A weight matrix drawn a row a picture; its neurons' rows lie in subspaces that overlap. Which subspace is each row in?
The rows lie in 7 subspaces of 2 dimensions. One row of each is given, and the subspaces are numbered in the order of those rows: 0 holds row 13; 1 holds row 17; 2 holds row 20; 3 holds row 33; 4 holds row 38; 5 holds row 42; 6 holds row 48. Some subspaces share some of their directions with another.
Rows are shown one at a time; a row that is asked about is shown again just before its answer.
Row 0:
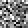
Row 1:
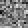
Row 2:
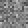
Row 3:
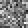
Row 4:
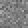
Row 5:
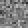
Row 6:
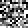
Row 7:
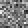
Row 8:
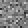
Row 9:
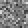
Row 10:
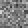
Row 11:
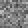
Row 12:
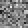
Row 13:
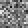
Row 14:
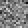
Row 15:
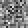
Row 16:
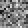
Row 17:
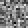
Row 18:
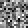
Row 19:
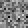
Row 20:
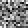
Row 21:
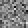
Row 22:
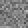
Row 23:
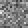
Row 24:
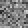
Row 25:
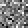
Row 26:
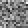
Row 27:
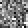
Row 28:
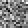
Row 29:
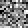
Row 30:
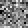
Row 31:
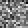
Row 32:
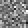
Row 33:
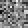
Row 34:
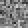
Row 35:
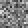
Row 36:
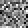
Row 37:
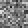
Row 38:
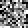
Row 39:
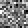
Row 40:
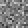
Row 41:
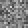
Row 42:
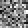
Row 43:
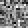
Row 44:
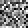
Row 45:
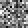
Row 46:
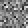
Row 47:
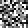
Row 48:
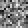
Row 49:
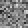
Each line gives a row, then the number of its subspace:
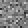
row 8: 0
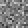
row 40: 6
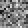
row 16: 6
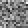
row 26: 2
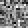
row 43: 1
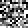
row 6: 0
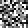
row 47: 5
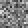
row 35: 0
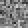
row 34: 1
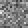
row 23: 5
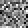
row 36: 3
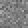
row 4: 5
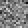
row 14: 2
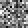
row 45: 0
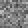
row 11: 6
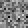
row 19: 1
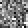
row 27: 4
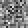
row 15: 0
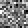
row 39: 6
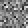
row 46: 3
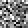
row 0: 2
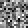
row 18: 1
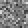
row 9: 2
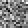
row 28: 2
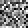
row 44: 3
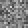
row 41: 0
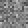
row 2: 3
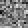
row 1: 1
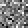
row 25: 6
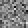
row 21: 5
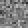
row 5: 1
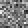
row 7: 6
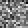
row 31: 2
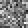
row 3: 4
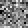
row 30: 5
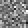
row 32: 5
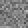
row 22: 3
